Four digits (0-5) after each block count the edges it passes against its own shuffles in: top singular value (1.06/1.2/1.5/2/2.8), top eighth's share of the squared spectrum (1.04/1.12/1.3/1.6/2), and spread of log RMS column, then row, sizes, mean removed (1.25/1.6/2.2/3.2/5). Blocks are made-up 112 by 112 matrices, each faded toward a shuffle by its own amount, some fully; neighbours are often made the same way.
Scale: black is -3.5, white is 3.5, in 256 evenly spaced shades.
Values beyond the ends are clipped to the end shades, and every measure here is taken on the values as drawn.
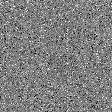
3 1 0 0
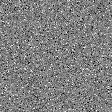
2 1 0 0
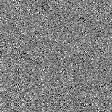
4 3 1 1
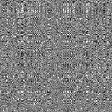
5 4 3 3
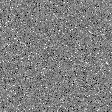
0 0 0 0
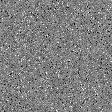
0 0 0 0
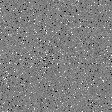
1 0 0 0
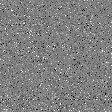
1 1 0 1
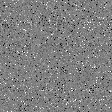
1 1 0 1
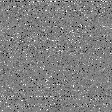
2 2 0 2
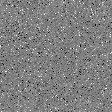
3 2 0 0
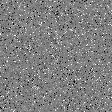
0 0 0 0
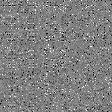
4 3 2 1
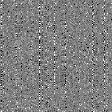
4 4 3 1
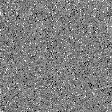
3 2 1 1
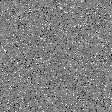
2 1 0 0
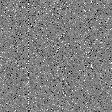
3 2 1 0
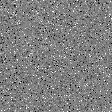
2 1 0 0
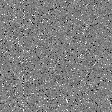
2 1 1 0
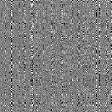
5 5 4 3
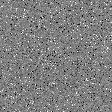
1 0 0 0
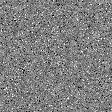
0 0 0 0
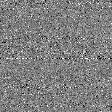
2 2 0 3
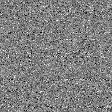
1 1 0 2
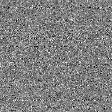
1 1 0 3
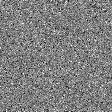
0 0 0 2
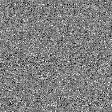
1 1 0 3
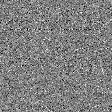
1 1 0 2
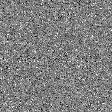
0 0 0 2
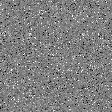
3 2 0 0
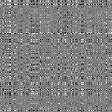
5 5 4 4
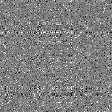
4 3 2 2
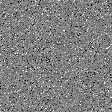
3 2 0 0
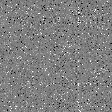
3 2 1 1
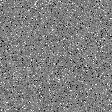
1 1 0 0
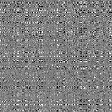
5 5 3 4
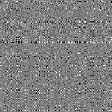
5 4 3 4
